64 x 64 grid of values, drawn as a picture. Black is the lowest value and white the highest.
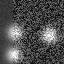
No single row or column stands out from its neighbours. A vertical seam about 20% of the way across splits the table, and the left part is calmer. There are three bumps. Overall the values sit about 30% of the way up the scale.
